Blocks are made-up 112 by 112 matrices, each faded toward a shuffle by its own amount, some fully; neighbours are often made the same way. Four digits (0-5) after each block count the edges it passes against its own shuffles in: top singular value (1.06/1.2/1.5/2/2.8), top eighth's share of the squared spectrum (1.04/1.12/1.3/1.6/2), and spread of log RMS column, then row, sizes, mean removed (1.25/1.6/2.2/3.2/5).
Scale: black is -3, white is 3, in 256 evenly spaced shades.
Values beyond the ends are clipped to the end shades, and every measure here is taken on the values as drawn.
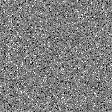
0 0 1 0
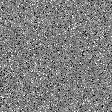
0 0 0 0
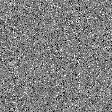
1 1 2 0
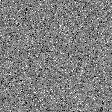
0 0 0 0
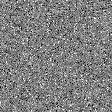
0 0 1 0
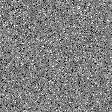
0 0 0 0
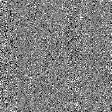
1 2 3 0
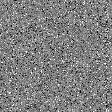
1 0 2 0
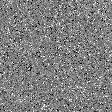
0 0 0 0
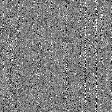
2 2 3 0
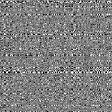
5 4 2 4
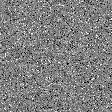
2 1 0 0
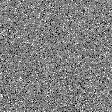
3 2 0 1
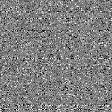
4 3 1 3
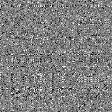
4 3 2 3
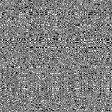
4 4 2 3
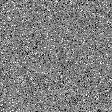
2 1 0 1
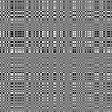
5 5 5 5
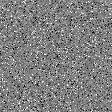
2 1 0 0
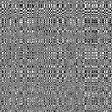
5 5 4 4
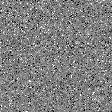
3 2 0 1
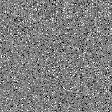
4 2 1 1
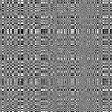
5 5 5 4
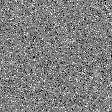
2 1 0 0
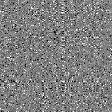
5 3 2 2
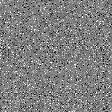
4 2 1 1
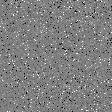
2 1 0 0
